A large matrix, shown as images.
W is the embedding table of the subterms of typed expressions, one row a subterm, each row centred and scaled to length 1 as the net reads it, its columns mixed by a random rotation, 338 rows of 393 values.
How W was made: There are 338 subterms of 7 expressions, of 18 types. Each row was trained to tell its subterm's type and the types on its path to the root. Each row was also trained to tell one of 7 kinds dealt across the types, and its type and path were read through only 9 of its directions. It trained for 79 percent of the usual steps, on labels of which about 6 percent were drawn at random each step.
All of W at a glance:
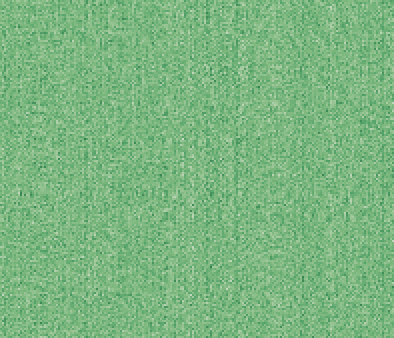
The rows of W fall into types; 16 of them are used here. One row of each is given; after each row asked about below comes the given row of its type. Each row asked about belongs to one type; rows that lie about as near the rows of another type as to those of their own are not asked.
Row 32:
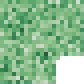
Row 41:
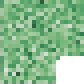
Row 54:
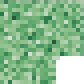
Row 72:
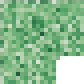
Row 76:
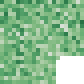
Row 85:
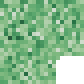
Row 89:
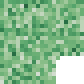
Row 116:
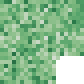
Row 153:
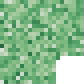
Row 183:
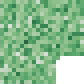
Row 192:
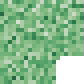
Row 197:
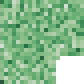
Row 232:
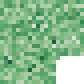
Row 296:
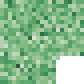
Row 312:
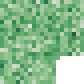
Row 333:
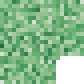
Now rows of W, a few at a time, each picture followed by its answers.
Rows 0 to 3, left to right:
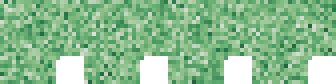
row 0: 72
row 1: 153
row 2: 72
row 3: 41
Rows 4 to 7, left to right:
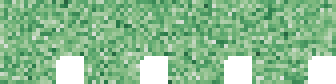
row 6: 197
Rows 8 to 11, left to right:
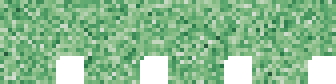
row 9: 232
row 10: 232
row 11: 85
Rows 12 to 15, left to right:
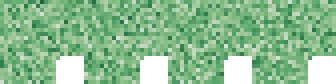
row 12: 89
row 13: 296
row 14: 32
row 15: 232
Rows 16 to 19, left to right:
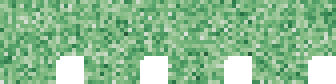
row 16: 89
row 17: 72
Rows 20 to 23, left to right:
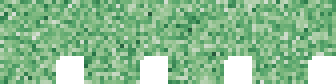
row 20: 153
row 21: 54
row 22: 32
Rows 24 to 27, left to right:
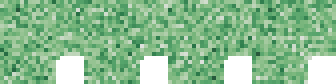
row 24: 116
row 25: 197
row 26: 333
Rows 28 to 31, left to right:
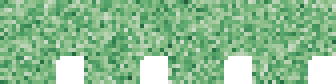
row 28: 232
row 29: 116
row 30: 333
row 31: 312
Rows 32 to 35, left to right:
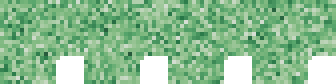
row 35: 76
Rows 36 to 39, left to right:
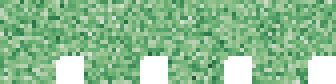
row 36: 197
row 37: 192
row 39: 85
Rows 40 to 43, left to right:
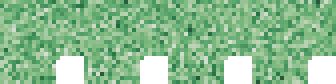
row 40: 41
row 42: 72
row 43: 153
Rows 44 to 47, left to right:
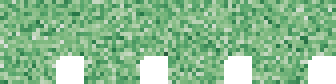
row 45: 41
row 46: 89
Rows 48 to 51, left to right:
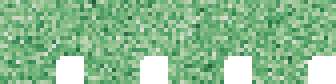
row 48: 183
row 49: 296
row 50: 183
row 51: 197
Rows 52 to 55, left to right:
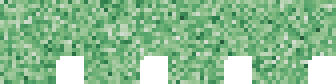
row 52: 72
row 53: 76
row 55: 232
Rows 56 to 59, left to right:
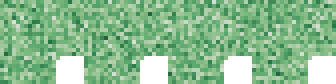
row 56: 296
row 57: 72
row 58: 41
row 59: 76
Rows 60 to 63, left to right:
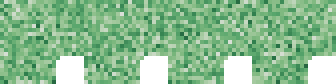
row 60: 153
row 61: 89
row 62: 85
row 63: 54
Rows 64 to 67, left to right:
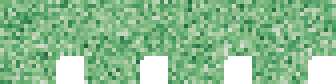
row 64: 32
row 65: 153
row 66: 76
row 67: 76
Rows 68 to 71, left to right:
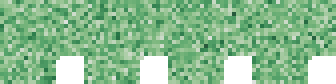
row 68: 192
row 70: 54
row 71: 192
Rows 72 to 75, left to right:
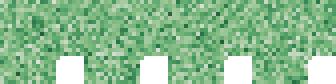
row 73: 54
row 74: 54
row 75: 116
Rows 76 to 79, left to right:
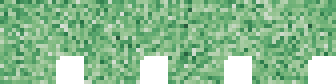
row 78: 76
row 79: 153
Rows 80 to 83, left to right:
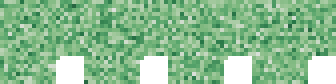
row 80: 76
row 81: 197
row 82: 54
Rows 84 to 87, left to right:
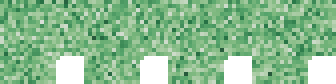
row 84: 116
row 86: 85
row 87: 72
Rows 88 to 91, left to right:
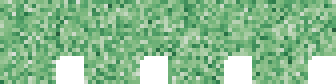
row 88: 85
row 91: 76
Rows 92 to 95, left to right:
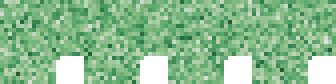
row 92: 85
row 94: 312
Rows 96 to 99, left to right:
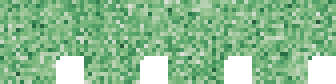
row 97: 54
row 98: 192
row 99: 116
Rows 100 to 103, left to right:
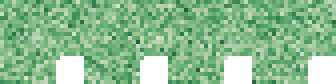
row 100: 85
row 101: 296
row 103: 197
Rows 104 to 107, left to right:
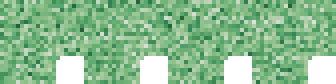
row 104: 76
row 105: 116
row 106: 333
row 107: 89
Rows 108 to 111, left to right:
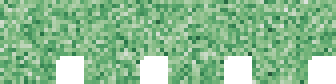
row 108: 72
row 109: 41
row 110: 183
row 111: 192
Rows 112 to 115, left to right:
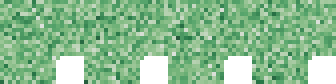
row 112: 197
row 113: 197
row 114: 85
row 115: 192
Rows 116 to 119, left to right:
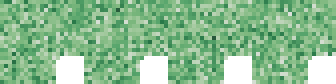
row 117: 116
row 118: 192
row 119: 89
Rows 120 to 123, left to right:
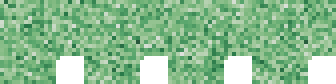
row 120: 72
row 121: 296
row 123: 296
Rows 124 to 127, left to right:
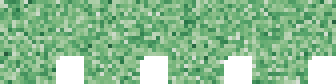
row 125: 76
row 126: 197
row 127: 85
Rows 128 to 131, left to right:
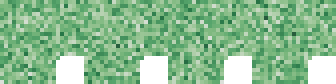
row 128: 89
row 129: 153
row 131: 296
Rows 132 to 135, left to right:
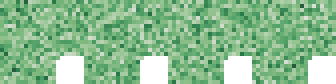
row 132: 116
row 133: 72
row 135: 333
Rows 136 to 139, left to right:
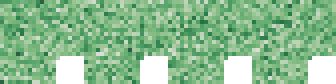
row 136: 197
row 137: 192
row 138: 232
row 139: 32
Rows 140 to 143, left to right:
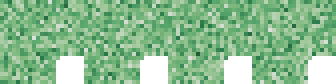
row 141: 153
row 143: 116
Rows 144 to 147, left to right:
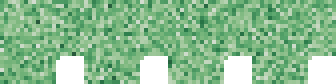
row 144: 153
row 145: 89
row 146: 54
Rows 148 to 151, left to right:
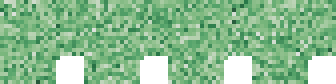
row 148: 153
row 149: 85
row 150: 116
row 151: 183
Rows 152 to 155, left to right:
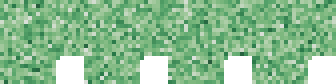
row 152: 89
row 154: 232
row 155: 333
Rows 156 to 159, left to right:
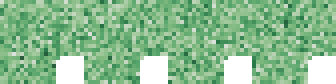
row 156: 312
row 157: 192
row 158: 197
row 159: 54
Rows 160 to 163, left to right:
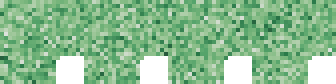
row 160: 183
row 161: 41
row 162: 153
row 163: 32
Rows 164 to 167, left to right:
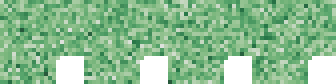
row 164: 72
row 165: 197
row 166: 85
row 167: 32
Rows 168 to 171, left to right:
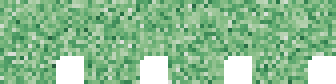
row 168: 232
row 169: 232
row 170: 89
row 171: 153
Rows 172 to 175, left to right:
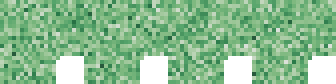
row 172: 153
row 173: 333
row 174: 32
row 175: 32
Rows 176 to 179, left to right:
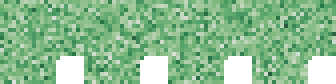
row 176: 333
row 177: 232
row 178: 232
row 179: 41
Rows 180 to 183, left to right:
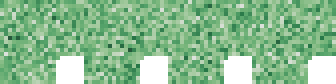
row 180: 85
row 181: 54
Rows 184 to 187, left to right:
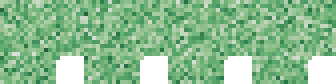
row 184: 333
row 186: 192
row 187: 41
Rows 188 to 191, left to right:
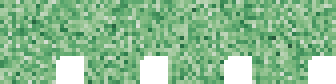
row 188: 232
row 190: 153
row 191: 72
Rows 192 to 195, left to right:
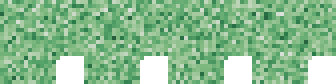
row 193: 232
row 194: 312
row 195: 54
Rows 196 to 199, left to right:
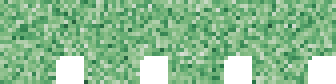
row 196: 72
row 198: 72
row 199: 197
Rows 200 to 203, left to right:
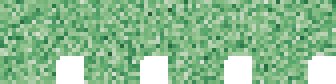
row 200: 32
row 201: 72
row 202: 333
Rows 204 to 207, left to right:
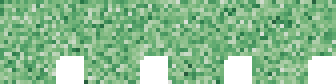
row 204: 89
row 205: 197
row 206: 192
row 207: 32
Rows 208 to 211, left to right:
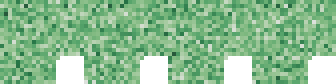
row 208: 333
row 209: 89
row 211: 89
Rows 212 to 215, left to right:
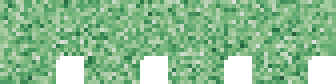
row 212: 183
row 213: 232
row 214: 192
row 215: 72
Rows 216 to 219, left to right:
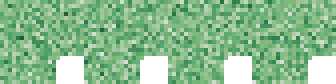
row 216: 72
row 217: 333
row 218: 41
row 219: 192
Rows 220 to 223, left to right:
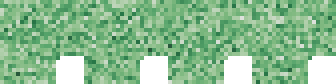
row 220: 85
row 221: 333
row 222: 333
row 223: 89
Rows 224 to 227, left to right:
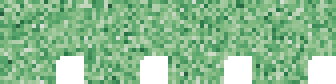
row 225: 89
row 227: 232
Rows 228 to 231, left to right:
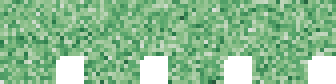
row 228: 192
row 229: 232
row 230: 296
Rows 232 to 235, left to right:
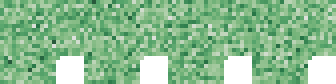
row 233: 54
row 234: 76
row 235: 54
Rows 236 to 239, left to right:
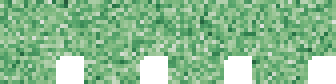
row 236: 116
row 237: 76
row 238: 232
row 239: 333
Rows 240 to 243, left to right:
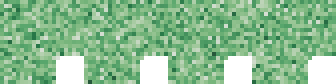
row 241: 153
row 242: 312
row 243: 85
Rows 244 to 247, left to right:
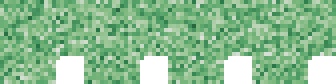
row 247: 183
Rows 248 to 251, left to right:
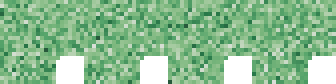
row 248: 54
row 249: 32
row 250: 197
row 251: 312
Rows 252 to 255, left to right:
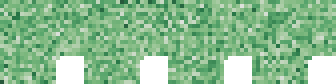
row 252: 197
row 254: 296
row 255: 32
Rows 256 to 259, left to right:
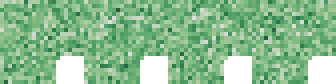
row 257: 183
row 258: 89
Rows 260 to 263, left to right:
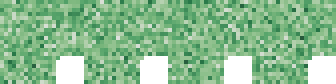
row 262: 76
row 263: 232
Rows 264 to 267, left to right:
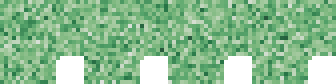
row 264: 232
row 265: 41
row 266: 183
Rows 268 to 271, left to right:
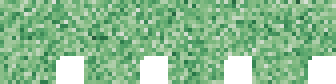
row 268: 312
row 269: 85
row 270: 333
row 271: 312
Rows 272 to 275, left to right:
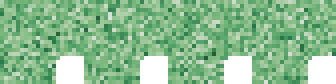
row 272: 54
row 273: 89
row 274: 32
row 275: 333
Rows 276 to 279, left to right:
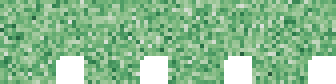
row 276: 232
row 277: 89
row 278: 232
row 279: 72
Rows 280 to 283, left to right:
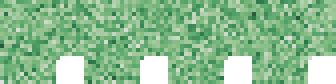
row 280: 153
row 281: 153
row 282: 89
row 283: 54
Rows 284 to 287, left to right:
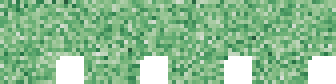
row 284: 116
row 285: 72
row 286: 153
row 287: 32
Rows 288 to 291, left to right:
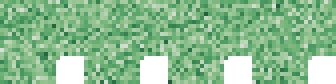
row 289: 312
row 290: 197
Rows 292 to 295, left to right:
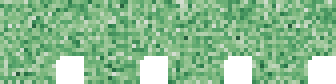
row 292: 41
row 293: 89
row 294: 85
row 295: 85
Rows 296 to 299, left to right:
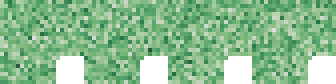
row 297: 333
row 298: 76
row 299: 116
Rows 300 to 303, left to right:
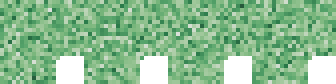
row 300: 333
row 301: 197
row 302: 76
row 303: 76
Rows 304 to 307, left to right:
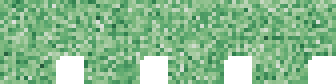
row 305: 296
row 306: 312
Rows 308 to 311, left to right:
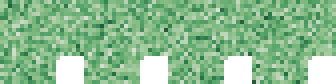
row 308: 183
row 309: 76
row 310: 333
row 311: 197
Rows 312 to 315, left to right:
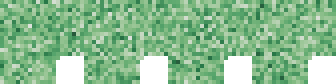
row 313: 116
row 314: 232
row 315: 183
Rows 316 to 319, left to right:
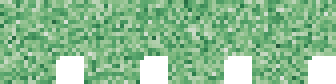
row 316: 192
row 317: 85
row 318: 76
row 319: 76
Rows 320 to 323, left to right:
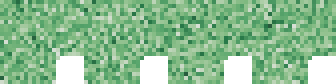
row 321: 89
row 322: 32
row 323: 32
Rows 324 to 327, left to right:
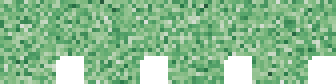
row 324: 76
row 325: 333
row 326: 89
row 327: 72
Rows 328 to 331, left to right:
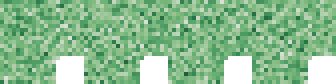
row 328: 197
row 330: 192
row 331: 54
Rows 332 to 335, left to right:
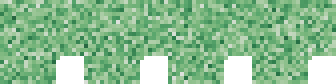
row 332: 192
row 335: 76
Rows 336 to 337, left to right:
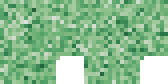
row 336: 183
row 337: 72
